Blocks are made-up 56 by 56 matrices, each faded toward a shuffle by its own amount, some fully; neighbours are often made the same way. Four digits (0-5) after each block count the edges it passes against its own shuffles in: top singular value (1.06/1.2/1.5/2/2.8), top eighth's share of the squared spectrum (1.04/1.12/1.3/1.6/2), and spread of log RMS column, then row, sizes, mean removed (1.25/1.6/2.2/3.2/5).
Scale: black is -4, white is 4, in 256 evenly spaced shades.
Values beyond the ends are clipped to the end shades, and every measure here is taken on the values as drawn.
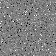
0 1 0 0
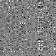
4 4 2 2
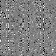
4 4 2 0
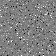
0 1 0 0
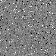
2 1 0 0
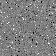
0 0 0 0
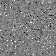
2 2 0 1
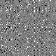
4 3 2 2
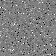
0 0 0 0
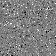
1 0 0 0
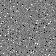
0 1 0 0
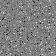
1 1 0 0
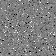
0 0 0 0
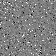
0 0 0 0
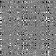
4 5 3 3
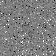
2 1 0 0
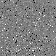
1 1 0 0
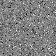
1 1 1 0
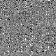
3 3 2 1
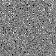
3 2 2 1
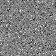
2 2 0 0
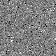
1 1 0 0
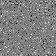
3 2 0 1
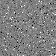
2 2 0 0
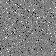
1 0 0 0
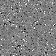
2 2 0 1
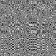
4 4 3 3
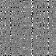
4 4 3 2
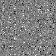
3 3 2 1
